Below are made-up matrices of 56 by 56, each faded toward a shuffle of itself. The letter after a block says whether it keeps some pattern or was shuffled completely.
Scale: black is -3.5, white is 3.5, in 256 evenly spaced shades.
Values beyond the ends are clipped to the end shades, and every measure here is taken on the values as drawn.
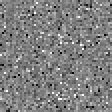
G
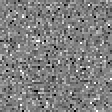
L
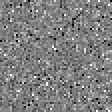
G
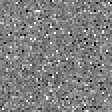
G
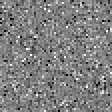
G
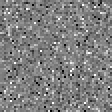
G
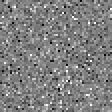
G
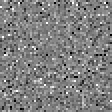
L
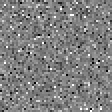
G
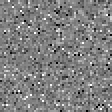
L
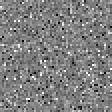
G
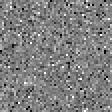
G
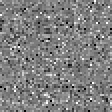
L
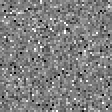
G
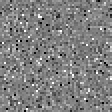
L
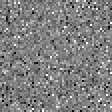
G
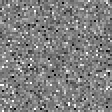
G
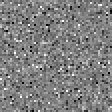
G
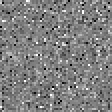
L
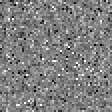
G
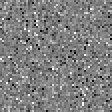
G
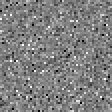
G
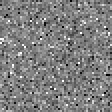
G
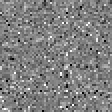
L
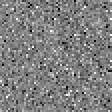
G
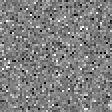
G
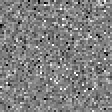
G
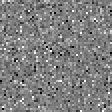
G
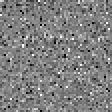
L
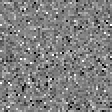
G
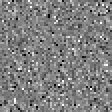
L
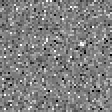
G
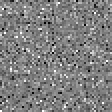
L
